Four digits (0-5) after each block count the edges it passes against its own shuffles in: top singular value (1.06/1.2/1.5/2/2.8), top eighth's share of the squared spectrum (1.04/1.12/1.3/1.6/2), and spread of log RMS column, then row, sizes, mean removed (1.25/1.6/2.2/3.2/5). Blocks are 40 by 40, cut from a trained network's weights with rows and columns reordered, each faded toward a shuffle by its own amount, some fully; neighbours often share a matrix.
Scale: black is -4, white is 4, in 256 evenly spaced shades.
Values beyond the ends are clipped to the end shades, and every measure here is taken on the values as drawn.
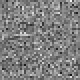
2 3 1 1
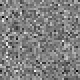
3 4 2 1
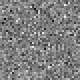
0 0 0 0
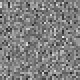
3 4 2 1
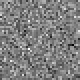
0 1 0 0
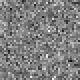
1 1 0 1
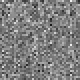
3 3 1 1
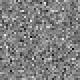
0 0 0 0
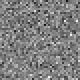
0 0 0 0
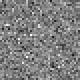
0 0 0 0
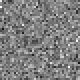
1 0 0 0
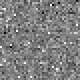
0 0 0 0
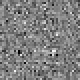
3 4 2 2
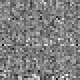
2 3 0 2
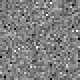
0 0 0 0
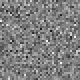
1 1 0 0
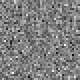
0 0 0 0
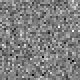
1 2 0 0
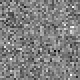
2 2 1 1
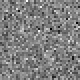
0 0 0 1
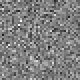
2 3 1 0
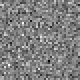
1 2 0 0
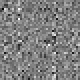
3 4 2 2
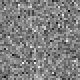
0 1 0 0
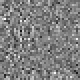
3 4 2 1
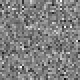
2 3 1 0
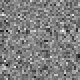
2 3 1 1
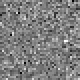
0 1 0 0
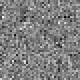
2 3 1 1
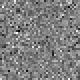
0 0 1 0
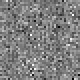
1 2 0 1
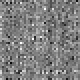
3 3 1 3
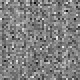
1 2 0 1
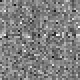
2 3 0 1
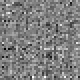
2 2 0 2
